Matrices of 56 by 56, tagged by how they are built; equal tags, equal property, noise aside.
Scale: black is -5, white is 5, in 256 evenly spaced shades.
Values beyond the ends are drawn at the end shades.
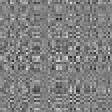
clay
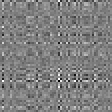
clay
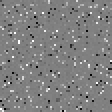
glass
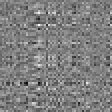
clay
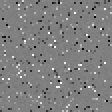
glass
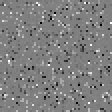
glass
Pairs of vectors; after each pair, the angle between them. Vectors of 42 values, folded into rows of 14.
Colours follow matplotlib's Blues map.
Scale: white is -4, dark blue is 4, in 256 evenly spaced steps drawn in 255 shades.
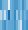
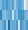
orthogonal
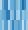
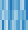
partly opposed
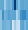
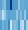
orthogonal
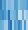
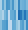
nearly opposite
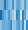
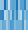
partly aligned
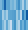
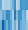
partly opposed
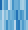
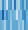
partly opposed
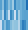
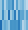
nearly opposite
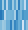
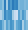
orthogonal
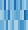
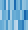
nearly parallel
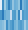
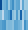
nearly opposite
